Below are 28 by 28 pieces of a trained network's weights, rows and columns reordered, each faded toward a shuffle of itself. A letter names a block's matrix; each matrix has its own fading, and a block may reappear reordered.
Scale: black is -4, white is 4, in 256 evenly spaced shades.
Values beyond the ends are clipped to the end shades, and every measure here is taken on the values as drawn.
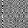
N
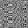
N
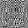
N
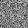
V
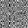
N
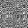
N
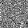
V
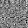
V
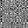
N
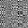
N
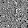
V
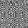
N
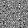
V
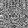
V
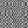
N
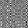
N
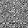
V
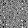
V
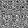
V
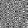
N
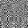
N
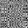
N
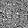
V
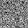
V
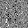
V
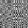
N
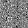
V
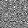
V
